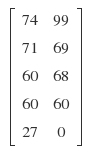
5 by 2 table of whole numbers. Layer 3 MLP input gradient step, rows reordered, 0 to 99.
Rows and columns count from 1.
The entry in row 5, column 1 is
27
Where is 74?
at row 1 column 1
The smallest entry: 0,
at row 5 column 2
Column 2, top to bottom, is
99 69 68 60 0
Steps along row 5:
down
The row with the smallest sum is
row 5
